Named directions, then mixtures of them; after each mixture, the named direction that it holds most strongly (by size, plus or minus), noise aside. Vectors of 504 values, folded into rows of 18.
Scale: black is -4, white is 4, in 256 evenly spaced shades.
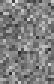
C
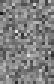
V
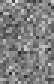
C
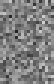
V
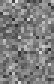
C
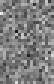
V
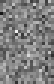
V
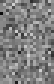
V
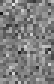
C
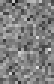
C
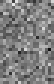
C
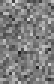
C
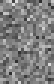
C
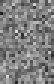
V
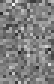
C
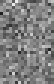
C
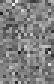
C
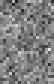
C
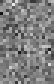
C
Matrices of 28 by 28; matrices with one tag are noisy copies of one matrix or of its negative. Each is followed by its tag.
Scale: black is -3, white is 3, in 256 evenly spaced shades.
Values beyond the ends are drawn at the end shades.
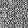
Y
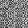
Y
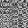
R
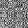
Y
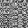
R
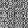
Y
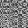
R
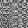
R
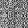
Y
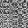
R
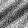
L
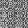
Y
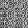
Y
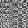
R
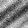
L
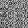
Y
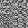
R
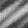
L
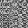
R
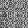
Y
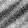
L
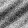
L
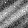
L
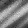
L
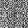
Y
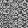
R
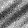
L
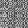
Y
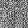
Y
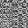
R
